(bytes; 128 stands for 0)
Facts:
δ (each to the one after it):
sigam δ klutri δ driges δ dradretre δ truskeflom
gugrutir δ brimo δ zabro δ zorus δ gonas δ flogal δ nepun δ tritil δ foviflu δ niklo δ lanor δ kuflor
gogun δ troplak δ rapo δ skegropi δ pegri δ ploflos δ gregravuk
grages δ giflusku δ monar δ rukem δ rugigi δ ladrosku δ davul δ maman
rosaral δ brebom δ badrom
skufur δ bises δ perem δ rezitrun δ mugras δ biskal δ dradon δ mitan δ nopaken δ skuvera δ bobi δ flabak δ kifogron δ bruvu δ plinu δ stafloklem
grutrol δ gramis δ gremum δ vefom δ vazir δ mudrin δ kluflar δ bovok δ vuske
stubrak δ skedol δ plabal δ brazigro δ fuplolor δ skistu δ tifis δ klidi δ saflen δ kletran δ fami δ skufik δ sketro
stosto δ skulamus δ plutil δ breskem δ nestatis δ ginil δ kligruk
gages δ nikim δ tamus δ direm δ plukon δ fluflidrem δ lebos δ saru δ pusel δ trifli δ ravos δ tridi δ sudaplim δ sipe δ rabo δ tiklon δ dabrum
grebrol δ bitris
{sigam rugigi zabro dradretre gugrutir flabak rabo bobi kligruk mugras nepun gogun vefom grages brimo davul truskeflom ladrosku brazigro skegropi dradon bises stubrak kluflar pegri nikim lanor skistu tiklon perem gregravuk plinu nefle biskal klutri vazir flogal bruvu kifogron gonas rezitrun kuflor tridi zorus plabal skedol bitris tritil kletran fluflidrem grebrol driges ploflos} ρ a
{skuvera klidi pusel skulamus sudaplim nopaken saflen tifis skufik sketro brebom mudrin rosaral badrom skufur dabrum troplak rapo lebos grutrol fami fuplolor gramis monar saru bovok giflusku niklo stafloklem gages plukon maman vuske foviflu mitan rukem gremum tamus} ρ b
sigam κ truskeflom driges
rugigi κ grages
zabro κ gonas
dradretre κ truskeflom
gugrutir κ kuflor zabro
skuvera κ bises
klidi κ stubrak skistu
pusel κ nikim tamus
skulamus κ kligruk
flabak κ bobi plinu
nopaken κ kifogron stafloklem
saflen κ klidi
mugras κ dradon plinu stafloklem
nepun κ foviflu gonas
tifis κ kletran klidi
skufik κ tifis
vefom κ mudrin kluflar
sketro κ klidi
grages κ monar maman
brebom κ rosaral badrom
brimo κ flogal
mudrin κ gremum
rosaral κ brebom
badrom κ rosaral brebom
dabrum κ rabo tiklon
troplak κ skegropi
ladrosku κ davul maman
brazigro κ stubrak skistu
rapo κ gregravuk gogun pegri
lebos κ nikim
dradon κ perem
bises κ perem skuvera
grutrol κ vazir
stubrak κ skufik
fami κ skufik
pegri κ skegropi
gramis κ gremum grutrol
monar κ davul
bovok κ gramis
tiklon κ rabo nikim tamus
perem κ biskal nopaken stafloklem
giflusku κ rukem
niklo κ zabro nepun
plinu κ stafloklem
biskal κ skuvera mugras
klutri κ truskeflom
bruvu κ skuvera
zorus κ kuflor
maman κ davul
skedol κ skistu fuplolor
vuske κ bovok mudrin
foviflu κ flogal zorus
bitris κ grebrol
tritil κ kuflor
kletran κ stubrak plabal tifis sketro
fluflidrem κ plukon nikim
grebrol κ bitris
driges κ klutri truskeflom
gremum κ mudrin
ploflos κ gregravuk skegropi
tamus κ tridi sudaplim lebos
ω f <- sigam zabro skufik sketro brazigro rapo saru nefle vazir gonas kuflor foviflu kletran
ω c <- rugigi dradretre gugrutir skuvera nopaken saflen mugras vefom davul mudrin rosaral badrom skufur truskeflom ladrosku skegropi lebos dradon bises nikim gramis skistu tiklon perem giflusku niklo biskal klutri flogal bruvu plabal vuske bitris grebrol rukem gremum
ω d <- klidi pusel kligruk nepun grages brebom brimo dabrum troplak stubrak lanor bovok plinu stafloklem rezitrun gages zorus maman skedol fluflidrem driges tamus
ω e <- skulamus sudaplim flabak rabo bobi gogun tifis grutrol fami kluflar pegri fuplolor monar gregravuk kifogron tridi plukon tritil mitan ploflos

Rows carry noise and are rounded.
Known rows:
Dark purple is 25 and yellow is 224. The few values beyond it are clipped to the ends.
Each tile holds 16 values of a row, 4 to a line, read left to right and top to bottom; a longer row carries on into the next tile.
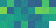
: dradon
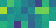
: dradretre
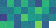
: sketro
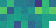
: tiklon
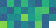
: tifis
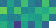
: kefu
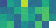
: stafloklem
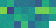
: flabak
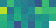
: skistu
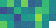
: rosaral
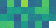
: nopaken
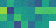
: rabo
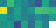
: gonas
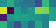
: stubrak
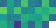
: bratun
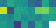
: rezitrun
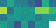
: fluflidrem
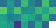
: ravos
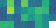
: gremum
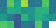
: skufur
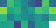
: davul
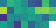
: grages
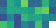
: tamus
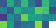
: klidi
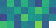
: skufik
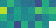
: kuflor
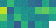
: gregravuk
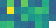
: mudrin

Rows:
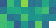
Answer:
mitan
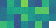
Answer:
pusel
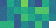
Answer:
dabrum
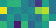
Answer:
driges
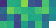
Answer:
maman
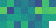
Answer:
bruvu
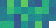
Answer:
foviflu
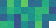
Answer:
rapo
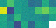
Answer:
gogun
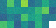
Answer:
grutrol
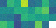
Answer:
gages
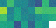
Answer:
flogal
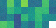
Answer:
giflusku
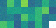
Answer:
skulamus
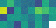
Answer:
brazigro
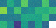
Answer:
stosto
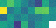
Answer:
sigam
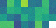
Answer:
rukem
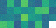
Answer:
fami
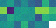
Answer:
plinu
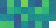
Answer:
niklo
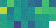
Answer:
nikim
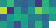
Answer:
kletran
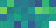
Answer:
vefom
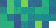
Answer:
saru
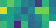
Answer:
klutri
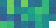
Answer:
gramis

